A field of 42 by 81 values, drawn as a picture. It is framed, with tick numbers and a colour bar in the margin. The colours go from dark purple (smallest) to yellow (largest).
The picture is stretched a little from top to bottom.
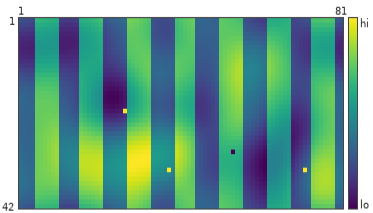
Lone odd cells: 4, 3 higher and 1 lower than their neighbours. Slope: none. Average level on the scale: 50%. Stripes: upright, repeating 7 times.
